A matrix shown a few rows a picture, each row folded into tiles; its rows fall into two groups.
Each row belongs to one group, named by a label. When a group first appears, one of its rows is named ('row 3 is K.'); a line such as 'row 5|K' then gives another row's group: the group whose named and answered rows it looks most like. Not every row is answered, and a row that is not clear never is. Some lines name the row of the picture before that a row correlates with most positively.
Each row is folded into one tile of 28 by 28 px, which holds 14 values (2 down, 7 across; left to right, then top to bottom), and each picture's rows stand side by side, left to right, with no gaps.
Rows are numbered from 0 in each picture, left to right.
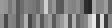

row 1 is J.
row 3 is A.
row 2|A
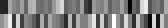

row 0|A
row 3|A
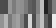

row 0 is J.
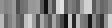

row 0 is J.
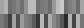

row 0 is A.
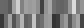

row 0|J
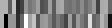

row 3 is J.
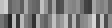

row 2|A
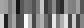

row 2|A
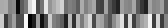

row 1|J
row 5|A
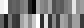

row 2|J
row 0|J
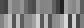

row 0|A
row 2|A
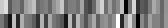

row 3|J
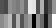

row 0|A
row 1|J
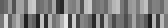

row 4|J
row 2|A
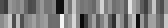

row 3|J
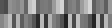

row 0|A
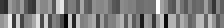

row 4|A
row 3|A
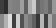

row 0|A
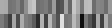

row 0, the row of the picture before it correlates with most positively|1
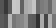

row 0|J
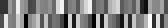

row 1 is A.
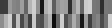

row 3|J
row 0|A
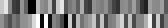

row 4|A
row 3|A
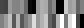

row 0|A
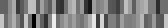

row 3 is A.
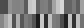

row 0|A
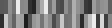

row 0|J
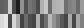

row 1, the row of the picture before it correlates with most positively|1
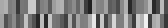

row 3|A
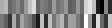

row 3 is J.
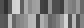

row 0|J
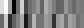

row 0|J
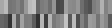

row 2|A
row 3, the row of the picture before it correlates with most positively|1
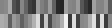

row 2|A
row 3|A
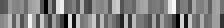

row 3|A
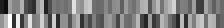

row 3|J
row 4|J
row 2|J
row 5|J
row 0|A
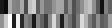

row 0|A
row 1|J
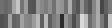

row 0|J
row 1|A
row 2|J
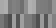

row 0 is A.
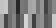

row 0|J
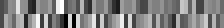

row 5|A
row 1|A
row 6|J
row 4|A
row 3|A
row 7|A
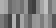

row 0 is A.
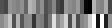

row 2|A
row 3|A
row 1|J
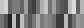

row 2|J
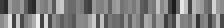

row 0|A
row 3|A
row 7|J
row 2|J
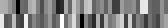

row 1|J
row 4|A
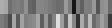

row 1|A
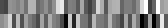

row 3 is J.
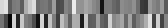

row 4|A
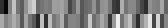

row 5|A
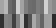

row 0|J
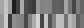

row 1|A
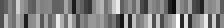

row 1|A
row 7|A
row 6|A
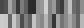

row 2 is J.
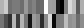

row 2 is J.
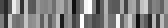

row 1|A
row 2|J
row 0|J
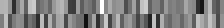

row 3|J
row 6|J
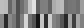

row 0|J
